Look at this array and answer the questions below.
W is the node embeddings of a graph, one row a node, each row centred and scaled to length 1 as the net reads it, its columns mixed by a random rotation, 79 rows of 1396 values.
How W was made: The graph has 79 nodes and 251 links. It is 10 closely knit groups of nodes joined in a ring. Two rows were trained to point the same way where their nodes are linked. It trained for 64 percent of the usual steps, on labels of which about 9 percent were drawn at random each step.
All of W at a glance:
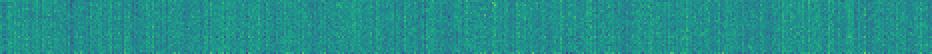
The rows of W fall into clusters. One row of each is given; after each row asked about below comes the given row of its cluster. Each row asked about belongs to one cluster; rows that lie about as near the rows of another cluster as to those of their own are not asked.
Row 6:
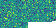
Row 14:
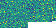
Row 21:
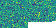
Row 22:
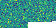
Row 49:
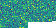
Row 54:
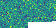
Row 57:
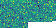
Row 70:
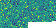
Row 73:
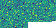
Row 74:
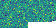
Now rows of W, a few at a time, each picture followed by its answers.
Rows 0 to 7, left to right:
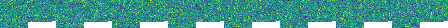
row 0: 73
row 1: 22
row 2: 57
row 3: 14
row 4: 6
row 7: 21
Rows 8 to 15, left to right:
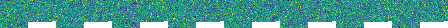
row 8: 49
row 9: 22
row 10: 21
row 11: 6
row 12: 70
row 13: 54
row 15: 70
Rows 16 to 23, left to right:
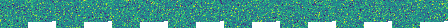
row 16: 73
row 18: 22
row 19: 73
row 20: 49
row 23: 54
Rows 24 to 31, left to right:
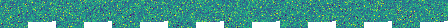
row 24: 74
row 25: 6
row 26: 74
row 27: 49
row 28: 6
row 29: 14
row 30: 22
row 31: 74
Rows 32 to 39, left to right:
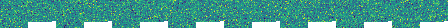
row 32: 73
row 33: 49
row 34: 54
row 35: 57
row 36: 57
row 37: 70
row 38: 73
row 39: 22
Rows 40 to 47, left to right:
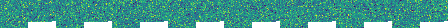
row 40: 70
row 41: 54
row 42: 21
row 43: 74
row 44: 14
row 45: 73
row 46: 14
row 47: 54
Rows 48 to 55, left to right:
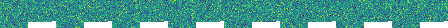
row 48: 70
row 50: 49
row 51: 57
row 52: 49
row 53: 70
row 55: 54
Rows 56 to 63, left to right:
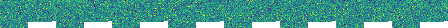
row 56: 54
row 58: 14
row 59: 73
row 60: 6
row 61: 73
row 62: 54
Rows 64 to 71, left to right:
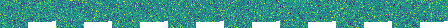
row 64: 21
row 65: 22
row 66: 14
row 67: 70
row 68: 73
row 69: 57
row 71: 21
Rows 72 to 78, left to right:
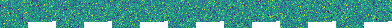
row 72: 57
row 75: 22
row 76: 21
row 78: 54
